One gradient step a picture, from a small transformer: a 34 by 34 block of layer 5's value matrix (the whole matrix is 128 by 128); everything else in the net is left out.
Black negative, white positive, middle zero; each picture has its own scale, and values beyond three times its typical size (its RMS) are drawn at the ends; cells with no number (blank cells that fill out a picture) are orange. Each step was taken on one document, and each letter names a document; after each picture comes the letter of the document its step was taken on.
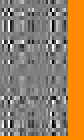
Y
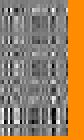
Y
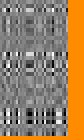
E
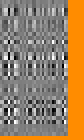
E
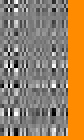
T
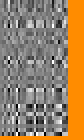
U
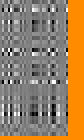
Y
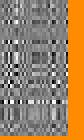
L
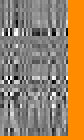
L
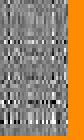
U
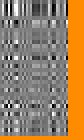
L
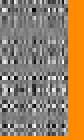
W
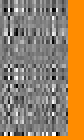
T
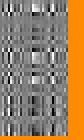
Y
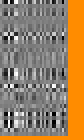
T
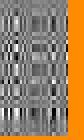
Y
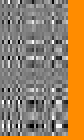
E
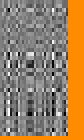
E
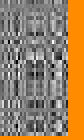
E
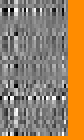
T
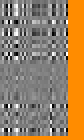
L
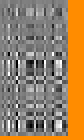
E
